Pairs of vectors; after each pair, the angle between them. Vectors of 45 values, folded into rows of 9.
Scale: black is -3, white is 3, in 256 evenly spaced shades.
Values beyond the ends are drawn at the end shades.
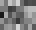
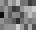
nearly parallel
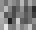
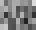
partly aligned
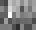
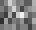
partly aligned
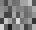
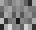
nearly opposite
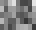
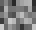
nearly opposite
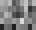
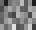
partly opposed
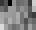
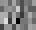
orthogonal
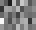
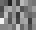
nearly parallel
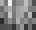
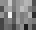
nearly parallel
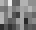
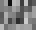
partly opposed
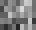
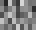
orthogonal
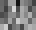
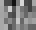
orthogonal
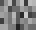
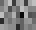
nearly parallel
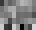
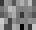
nearly parallel
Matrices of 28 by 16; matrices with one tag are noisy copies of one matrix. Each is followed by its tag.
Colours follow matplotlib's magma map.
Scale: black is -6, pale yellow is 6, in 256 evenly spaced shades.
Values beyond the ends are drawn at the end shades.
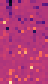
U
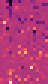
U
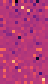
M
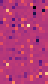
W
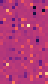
W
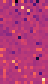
M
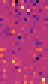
M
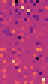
M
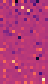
M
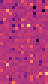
W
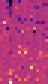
U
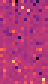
M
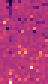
U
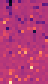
U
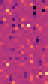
W
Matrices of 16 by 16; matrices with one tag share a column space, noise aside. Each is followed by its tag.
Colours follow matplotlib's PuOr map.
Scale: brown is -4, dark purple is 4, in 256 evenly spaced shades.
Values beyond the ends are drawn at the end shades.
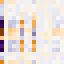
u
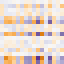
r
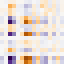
r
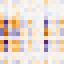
u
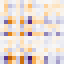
r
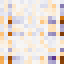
r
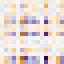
r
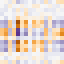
u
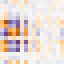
u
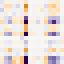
r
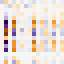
u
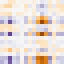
r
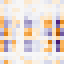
u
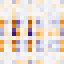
u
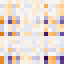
r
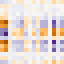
u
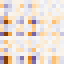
r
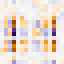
u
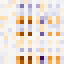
r
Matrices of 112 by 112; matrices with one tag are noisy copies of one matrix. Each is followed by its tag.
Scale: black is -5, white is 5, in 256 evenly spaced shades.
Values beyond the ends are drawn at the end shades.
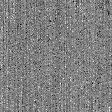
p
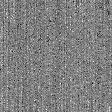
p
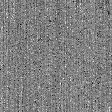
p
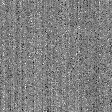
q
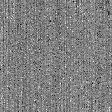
p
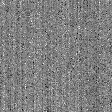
q
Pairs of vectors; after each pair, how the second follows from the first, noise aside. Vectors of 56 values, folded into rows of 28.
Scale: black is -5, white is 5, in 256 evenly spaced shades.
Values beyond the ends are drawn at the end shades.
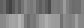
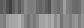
copied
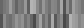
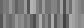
copied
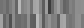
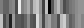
scaled up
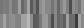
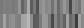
copied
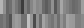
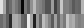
scaled up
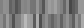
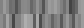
copied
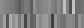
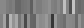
copied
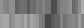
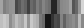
scaled up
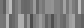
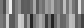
scaled up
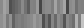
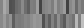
copied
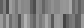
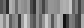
scaled up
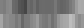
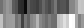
scaled up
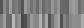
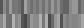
copied
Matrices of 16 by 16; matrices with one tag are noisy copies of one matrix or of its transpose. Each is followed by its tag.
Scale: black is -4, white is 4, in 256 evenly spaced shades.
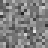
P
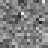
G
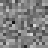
P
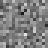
P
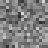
G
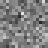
G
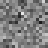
G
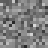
P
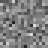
P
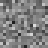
P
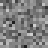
P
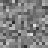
P
